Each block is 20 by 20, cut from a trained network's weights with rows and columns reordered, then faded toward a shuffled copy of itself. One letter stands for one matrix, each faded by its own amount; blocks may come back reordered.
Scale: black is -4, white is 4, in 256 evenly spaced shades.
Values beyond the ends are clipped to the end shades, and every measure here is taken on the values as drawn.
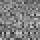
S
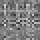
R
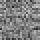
S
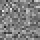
S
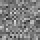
S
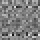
R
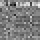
R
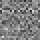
S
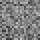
S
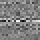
R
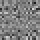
R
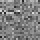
S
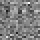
S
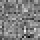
S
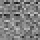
S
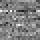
S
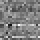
R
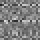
R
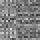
R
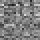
R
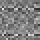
R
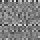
R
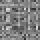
R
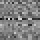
R
